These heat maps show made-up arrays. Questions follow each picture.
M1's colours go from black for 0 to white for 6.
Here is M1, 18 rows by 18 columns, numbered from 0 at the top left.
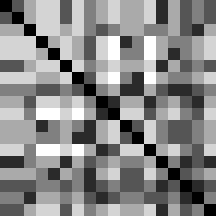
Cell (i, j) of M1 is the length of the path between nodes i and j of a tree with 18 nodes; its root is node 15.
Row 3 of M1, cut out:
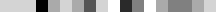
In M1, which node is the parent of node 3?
10
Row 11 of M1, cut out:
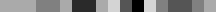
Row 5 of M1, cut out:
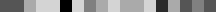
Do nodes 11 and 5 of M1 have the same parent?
no
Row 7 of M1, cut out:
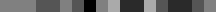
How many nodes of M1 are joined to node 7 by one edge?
4
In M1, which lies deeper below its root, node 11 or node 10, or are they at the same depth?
the same depth
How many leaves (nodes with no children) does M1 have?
10
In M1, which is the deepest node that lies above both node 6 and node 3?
7
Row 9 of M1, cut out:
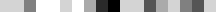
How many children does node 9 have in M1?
0
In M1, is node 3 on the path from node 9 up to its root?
no
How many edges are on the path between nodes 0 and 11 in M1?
4
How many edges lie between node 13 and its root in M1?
1
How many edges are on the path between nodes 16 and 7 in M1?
2
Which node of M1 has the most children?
13
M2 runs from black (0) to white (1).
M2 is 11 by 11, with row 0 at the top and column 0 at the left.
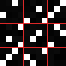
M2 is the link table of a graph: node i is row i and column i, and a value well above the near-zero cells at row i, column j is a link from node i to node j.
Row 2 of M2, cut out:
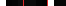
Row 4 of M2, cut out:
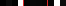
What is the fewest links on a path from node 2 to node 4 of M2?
4
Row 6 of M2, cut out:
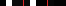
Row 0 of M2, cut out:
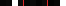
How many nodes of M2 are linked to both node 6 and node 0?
0
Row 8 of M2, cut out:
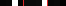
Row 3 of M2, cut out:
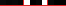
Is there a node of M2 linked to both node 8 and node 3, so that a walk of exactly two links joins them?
yes
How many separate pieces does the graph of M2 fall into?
1
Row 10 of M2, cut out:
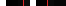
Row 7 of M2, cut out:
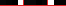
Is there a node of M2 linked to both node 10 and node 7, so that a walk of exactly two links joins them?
no
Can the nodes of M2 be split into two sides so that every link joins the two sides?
no
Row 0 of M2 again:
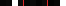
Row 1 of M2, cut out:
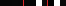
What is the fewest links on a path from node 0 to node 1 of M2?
4
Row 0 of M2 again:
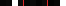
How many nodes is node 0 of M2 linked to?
2
